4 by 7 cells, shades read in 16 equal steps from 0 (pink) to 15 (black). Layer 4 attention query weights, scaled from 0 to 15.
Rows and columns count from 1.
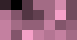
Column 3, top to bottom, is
10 10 6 0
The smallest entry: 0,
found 2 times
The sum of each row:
57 43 36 25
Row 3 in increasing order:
3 3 5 6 6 6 7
